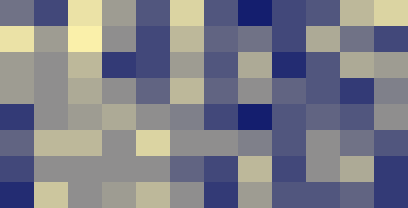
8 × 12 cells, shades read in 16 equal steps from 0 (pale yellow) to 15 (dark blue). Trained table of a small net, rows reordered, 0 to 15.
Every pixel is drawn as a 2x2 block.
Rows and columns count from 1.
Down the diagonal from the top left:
9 6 4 7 7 7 12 6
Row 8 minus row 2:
13 -3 7 -1 -8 3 3 -3 -1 6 1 1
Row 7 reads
12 7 7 7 7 10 12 4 12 7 5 13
